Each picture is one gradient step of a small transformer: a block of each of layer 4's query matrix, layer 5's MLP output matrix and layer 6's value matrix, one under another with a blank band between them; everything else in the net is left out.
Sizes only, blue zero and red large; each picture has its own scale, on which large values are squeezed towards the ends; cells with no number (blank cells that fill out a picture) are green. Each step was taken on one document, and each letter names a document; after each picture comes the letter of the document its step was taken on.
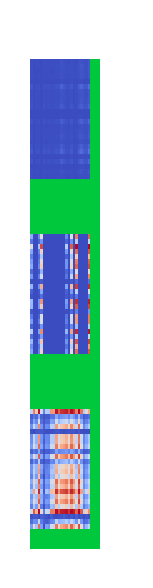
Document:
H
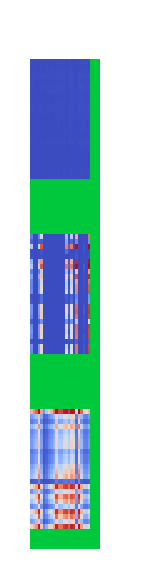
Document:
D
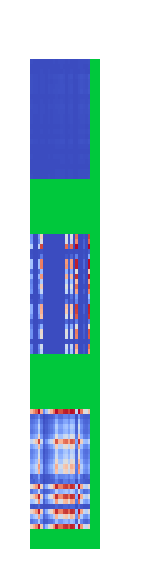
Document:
D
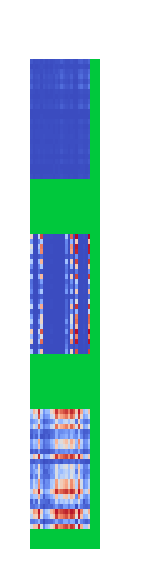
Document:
H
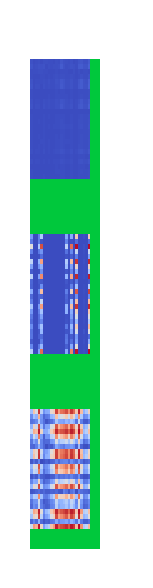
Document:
H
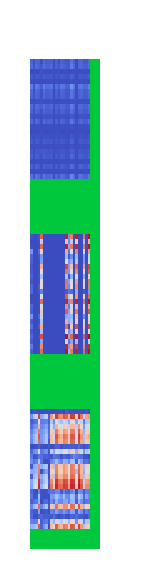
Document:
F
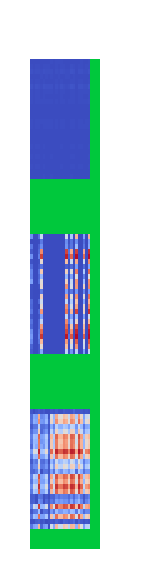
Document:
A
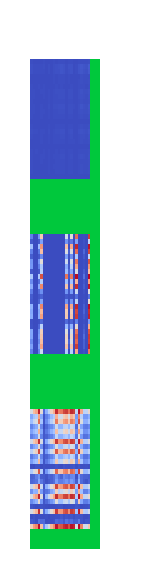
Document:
D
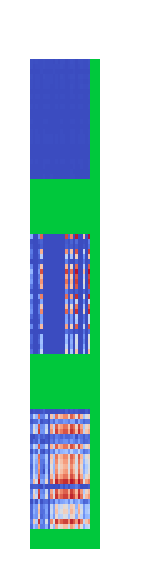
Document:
A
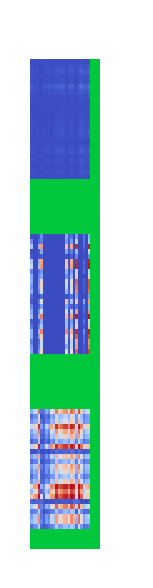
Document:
D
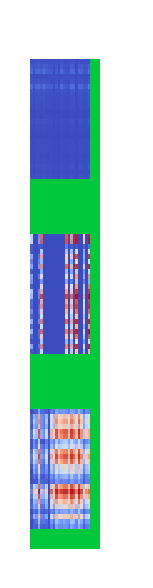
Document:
A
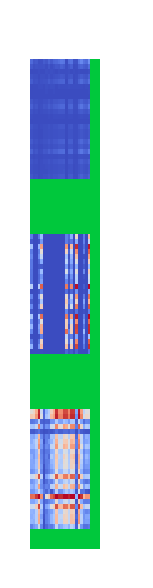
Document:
D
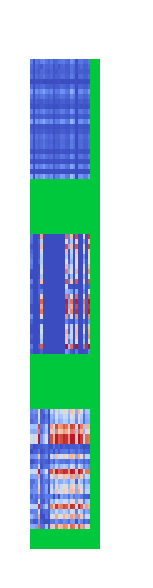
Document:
F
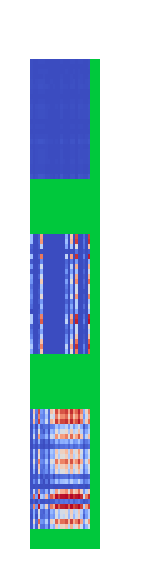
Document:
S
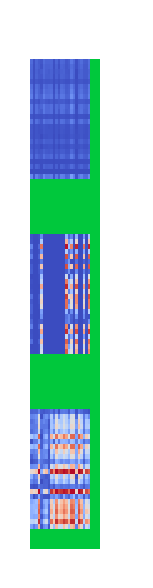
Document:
F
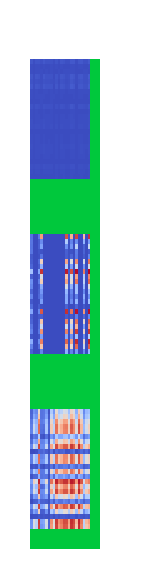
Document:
A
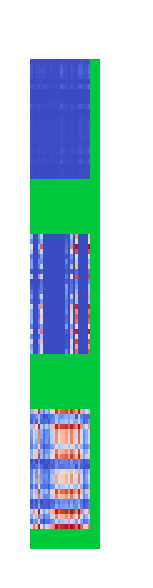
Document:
H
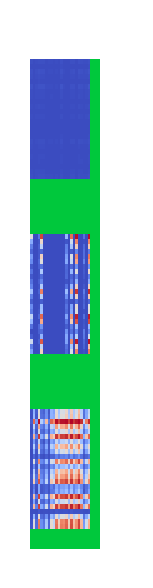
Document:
S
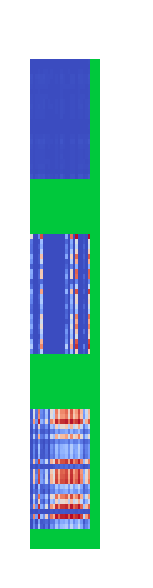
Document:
S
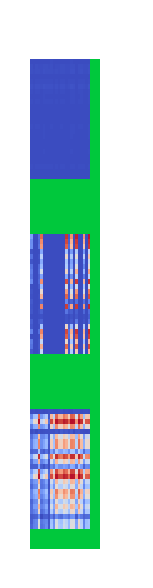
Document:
A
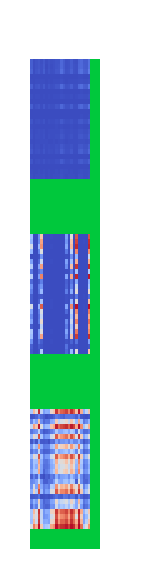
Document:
H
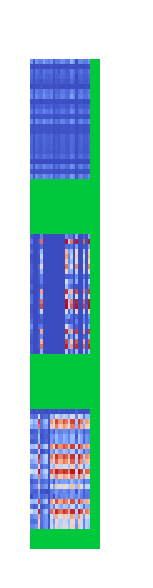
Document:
F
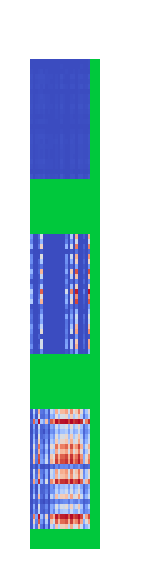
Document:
S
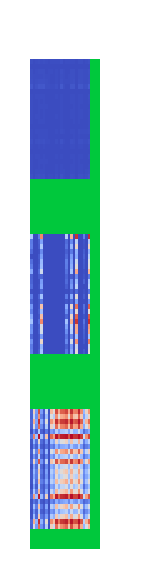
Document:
S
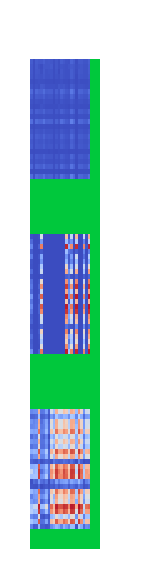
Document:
F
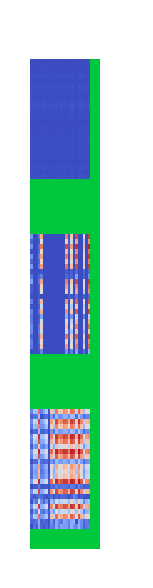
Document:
A
